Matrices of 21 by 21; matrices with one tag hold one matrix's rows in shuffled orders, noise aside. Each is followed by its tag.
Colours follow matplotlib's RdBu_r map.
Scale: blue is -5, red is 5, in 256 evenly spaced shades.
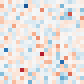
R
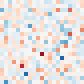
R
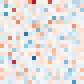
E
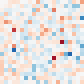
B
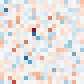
E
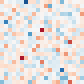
R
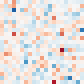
B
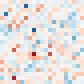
E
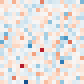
R
